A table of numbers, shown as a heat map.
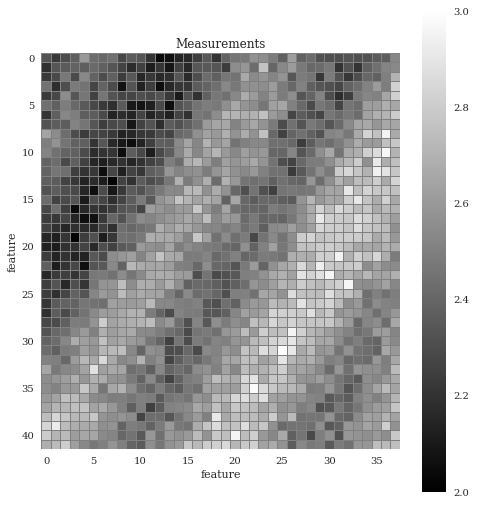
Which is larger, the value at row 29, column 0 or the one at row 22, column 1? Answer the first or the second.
the first
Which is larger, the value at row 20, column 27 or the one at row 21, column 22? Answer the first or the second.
the first
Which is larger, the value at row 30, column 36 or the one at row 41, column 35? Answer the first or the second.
the second
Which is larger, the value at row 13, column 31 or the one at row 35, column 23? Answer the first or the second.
the second
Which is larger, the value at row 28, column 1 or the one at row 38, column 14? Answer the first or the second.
the second
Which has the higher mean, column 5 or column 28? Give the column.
28
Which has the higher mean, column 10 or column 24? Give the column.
24
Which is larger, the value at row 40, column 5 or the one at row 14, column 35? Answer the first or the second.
the second
